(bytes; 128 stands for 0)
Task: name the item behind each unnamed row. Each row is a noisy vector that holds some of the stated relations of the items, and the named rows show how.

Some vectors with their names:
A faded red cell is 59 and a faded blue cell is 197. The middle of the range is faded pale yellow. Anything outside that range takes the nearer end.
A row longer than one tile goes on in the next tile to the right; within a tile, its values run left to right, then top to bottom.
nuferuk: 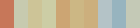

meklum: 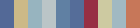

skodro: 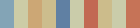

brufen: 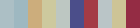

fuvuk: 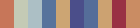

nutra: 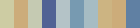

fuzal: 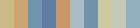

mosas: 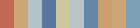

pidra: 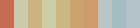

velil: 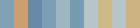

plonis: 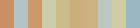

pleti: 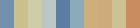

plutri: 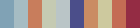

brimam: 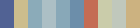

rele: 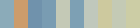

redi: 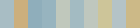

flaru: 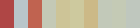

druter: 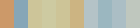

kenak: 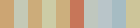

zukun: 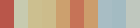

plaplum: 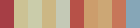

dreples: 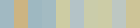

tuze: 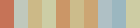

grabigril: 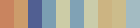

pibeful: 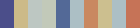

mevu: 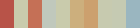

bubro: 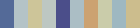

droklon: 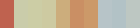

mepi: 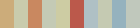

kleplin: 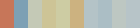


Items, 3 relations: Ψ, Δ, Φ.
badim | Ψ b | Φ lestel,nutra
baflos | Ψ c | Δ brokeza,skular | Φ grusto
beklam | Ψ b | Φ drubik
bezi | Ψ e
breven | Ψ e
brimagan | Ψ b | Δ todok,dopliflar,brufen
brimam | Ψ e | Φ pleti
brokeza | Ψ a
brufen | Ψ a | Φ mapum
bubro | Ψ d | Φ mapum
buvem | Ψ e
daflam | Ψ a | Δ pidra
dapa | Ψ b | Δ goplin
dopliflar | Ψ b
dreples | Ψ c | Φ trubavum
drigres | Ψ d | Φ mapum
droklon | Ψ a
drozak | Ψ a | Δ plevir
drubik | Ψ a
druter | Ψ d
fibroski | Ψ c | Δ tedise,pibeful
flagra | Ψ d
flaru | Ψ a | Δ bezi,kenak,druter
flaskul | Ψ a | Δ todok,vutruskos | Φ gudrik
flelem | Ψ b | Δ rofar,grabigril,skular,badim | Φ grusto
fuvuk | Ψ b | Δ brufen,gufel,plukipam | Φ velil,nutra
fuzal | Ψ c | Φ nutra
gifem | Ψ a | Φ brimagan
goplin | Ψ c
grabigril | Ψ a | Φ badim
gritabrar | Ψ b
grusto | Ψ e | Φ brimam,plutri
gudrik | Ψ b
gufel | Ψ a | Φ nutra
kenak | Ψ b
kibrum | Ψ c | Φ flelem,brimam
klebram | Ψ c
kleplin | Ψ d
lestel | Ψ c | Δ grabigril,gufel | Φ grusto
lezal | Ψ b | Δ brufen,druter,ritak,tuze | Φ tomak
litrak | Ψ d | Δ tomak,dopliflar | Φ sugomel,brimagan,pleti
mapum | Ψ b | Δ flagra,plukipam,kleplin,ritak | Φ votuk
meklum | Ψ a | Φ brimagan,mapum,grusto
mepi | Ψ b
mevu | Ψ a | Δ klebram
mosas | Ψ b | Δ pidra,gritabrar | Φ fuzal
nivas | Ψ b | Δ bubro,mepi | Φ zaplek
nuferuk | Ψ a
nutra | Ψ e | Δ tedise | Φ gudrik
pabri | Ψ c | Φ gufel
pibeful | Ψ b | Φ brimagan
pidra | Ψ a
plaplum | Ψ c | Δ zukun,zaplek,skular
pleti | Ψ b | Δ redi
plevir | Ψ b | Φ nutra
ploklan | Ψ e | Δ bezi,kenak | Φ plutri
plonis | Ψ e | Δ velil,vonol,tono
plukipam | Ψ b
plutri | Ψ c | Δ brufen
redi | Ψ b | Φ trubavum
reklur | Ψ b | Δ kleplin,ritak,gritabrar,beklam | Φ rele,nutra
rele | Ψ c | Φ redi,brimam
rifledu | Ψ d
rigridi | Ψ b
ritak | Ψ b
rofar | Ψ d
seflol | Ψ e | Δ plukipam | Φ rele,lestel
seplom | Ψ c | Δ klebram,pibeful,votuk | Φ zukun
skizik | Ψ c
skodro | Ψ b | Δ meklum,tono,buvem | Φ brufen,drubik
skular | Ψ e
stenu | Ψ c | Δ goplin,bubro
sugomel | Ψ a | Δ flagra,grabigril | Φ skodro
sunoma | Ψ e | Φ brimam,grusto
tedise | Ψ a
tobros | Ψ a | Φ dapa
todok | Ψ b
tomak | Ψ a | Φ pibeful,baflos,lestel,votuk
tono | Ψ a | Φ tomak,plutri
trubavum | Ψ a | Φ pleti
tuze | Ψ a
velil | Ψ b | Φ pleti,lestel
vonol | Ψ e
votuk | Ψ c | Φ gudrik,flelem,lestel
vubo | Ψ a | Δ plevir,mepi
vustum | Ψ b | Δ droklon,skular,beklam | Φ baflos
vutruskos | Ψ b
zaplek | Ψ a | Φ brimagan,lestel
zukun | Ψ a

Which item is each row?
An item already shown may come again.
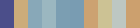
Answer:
votuk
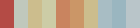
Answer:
tobros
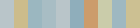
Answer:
trubavum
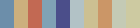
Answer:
nivas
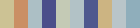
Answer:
plevir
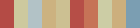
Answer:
skular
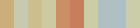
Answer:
skizik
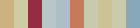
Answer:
stenu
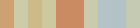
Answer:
skizik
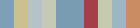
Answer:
gifem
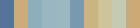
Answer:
kibrum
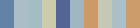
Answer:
drigres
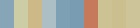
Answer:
ploklan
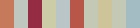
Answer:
dapa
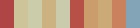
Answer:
plaplum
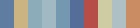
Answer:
tomak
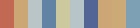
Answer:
mosas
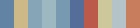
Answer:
tomak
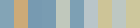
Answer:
rele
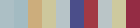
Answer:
brufen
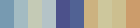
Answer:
litrak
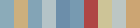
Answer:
zaplek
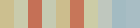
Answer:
goplin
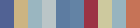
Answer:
meklum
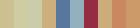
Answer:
sugomel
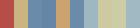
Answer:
gufel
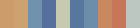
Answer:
reklur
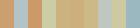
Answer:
plonis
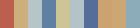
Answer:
mosas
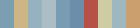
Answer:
tono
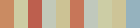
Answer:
seplom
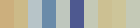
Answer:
flaskul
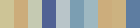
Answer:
nutra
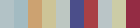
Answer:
brufen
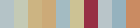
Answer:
drubik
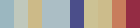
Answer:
lezal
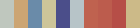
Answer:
flelem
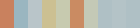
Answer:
rofar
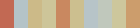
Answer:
plukipam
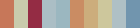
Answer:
vubo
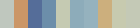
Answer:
badim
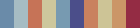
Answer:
brimagan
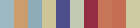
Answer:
baflos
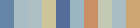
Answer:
drigres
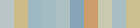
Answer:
trubavum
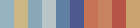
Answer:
lestel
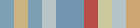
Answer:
zaplek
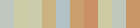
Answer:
beklam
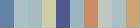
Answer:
drigres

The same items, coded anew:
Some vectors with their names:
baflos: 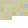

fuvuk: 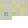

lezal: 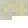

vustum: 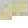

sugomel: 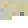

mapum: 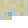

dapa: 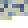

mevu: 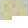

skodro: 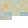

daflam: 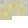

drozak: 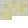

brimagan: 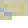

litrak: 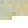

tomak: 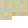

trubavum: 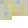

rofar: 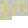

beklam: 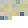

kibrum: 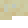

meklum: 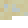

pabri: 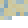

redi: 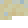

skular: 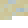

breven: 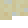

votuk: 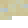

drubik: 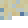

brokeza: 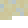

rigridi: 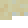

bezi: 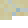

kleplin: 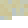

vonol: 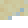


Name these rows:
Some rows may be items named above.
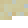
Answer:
baflos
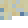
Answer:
drubik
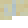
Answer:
nivas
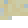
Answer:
nutra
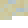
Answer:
skular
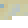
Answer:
flaru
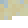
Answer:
reklur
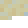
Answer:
velil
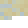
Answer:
grabigril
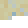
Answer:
mepi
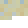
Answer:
plevir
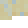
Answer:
vustum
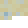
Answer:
fuvuk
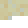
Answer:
goplin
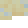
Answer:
pleti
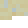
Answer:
flaskul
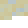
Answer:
skular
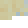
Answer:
plonis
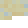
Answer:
pleti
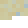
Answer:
plaplum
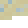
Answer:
zukun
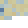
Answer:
gufel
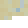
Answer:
druter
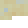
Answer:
rele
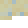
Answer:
flelem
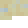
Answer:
votuk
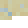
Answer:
plutri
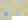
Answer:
fuvuk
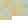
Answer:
pleti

